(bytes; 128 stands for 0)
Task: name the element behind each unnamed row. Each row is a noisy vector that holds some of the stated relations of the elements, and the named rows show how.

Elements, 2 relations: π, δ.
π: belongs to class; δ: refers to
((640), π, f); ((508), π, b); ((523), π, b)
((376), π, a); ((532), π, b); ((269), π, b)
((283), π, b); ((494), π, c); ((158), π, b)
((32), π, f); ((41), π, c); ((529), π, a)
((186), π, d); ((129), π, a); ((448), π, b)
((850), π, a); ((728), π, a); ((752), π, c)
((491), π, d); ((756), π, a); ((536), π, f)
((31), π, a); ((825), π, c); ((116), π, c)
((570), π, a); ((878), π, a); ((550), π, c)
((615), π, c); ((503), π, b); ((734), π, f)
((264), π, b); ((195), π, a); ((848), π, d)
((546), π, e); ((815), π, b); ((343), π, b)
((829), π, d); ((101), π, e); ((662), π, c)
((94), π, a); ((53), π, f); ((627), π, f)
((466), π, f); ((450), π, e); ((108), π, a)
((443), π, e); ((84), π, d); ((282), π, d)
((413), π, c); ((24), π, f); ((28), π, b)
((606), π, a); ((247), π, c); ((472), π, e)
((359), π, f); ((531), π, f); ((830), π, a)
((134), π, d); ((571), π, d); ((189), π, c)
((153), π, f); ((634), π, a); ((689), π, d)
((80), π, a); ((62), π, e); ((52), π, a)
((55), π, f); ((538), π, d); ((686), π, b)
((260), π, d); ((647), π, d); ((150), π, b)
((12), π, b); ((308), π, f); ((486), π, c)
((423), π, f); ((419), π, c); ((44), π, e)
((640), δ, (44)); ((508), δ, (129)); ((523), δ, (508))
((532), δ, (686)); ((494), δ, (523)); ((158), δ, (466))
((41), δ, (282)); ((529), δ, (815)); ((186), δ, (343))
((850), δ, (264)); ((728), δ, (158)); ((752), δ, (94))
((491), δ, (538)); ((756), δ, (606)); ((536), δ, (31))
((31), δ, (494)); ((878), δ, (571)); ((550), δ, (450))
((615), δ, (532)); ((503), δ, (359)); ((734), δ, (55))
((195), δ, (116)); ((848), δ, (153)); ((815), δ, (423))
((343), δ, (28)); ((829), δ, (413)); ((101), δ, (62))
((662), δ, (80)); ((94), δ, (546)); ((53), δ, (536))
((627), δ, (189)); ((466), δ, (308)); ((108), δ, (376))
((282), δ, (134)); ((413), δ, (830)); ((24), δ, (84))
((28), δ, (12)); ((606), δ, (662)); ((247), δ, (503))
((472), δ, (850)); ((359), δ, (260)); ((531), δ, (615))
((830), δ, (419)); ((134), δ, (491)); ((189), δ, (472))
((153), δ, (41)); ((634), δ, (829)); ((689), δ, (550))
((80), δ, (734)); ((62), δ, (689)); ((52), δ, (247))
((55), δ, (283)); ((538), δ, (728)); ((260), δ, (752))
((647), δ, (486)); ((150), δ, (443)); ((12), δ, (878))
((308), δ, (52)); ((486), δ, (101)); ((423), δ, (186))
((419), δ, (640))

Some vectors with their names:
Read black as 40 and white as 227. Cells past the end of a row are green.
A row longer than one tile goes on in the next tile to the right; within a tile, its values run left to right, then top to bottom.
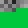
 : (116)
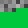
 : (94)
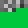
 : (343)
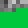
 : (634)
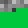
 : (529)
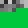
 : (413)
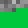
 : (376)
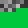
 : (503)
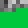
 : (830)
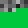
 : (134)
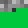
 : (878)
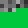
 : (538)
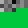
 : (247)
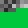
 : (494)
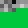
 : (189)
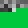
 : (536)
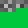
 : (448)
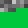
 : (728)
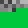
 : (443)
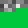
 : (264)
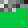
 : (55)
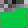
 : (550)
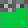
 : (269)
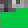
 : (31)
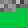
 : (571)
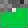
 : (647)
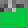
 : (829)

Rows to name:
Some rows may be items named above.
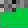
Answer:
(247)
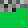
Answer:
(546)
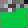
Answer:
(283)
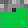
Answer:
(878)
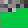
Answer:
(466)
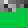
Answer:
(359)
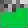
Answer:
(44)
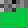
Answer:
(247)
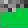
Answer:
(308)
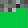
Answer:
(848)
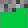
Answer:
(94)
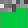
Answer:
(80)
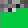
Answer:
(153)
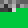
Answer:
(536)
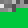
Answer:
(80)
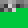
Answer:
(640)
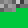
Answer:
(186)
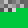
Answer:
(627)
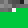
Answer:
(689)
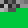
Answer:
(41)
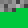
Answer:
(94)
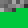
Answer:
(52)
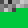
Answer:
(472)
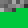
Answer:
(52)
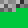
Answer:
(423)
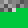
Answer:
(531)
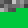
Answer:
(728)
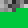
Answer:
(662)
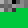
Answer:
(752)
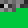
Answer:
(158)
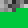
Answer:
(662)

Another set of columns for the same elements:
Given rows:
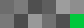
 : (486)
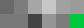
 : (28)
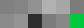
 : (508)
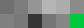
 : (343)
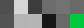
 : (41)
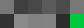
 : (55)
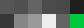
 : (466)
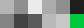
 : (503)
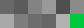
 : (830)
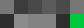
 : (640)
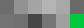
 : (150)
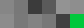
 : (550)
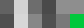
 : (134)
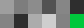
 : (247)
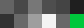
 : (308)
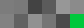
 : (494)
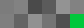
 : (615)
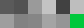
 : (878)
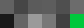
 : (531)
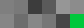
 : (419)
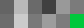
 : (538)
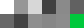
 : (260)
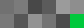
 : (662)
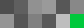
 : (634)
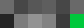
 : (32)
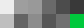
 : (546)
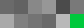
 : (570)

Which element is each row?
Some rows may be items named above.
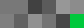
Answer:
(494)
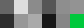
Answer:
(848)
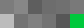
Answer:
(443)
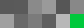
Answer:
(606)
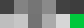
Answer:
(728)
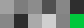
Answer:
(247)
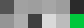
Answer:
(158)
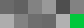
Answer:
(850)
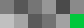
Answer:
(129)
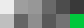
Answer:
(546)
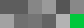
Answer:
(31)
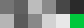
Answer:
(52)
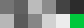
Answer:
(52)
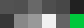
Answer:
(466)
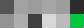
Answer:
(158)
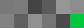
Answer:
(494)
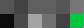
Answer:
(53)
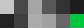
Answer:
(359)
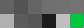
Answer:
(529)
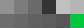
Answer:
(186)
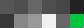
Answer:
(466)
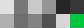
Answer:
(94)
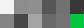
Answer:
(752)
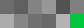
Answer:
(850)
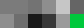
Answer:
(815)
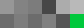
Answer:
(689)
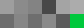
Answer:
(84)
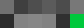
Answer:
(734)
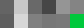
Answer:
(491)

